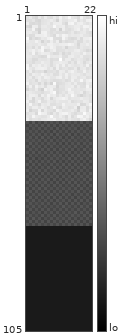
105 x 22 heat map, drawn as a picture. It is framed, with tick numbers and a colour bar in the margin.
It is made of 3 by 1 panels. Panel 1,1: very high, fine-grained, faint in contrast. Panel 2,1: low, checkered, faint in contrast. Panel 3,1: very low, flat.
